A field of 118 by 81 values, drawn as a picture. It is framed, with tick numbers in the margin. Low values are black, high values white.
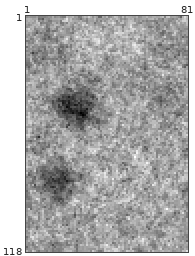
Mirror symmetry: none. Dips: two. Grain: blotchy. Odd rows or columns: none. Average level on the scale: 60%.
